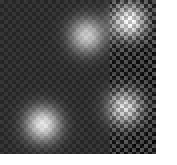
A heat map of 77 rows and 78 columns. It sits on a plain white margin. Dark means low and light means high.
Neither half mirrors the other. There are four bumps. The left part is calmer, up to a seam about 70% of the way across. On average the colour sits 30% of the way up the scale. No row or column stands out.
